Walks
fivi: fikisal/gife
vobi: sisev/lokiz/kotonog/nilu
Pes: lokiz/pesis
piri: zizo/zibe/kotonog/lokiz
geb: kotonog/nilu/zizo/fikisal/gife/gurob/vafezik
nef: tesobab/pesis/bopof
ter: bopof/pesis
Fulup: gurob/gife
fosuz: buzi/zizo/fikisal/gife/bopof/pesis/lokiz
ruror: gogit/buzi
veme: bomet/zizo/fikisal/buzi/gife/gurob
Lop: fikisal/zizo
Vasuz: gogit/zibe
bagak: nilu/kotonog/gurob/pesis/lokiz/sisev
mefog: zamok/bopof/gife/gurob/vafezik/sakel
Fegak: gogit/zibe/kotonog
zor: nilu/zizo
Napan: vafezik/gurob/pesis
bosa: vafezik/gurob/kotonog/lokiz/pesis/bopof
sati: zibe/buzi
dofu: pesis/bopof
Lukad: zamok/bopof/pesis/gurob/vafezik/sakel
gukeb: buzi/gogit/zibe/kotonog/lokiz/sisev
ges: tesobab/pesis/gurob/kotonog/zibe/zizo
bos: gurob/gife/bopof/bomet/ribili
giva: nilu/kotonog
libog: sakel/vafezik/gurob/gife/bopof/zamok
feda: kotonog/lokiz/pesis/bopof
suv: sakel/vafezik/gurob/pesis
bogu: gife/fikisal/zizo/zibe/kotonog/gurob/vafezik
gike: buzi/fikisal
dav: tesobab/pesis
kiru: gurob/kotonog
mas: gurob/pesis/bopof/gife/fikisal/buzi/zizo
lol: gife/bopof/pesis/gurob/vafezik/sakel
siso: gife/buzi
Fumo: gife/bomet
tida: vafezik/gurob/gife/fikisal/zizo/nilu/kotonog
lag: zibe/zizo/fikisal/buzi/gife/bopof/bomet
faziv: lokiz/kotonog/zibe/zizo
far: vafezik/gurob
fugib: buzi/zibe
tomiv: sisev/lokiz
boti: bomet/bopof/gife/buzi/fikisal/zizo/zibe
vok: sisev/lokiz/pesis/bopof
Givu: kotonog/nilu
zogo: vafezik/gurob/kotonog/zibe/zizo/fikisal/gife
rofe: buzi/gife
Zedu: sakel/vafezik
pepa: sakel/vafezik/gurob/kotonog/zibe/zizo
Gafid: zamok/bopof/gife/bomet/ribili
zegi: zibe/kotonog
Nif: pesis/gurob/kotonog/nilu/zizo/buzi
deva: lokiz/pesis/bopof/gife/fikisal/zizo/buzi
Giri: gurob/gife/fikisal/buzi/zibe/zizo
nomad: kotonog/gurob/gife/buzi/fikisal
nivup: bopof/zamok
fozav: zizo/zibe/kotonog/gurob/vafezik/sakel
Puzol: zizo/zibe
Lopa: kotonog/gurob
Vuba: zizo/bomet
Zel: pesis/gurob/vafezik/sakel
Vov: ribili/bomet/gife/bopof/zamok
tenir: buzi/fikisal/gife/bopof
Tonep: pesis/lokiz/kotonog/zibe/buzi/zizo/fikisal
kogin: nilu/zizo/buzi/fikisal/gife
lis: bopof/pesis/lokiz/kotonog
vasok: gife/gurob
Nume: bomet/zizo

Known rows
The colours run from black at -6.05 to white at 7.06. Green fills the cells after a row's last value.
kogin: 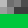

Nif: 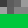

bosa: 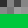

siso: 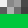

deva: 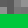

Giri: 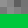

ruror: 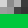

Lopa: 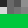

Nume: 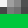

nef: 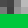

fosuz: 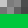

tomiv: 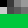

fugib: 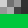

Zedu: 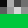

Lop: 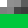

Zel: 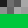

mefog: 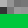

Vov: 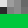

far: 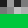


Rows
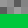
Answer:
bos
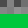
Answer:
zogo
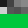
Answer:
vobi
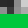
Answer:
dav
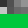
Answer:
feda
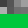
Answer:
Tonep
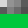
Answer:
veme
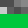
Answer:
faziv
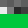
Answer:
giva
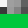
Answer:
Fumo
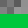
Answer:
mas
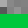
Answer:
lol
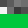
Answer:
Givu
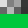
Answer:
rofe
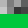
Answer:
Fegak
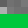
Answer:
nomad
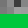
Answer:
Fulup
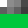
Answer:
Vuba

